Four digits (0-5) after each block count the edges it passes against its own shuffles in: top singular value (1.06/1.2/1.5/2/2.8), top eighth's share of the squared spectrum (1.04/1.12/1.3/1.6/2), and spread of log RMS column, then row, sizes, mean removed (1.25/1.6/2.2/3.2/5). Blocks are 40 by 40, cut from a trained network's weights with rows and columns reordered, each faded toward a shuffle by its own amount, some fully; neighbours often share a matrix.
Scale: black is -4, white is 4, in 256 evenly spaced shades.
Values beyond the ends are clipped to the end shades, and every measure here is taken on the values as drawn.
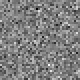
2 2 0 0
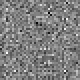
3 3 1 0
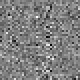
3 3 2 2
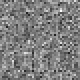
3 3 2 1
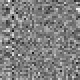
3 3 2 1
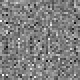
3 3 1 0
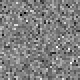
0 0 0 0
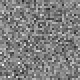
0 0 0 0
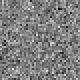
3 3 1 0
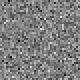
0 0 0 0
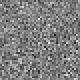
2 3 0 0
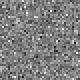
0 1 0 0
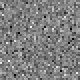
0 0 0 0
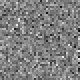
2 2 0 0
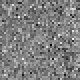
1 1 0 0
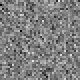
0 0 0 0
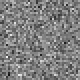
1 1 0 0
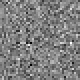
2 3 1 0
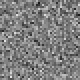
0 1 0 0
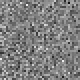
1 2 0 0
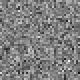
3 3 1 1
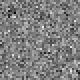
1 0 0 0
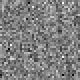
2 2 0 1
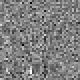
3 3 2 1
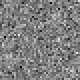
1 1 0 0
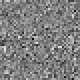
2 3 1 1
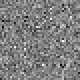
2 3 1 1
